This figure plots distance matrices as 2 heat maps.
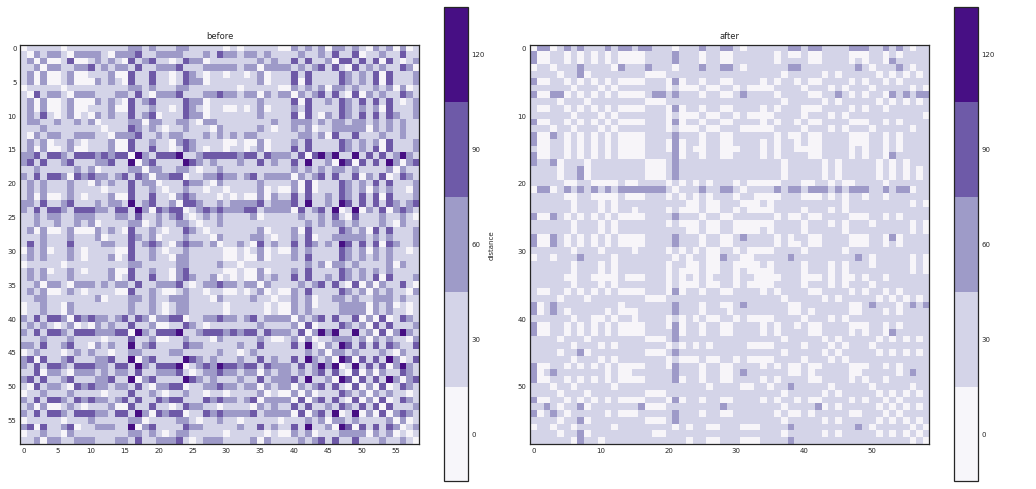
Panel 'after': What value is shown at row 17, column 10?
30
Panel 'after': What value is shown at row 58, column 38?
60
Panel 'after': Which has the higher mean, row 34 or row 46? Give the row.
46
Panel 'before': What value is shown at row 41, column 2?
30
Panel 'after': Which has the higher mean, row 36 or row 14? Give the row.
36
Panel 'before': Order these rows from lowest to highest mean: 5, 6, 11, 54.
6, 5, 11, 54
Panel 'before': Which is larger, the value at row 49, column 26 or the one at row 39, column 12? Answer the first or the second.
the first
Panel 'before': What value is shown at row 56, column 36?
30
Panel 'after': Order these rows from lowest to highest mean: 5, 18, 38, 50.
5, 18, 50, 38
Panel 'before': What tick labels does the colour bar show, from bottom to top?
0, 30, 60, 90, 120
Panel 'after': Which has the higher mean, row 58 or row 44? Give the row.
58
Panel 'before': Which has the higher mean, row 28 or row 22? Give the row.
28
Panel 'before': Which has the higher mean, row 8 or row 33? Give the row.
8
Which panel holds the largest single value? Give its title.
before
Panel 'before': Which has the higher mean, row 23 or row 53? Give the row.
23
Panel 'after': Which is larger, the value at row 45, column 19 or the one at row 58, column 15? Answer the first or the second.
the second
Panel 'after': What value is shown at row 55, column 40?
30
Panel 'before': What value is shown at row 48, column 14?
60
